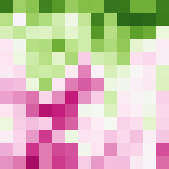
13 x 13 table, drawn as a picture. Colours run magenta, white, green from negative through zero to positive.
The bottom left is the ninth with the lowest average. There are no regular stripes. The field climbs toward the top. The top right is the ninth with the highest average.
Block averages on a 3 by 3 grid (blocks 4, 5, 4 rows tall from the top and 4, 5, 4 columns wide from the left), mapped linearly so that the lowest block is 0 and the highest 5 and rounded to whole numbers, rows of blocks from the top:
445 / 112 / 001
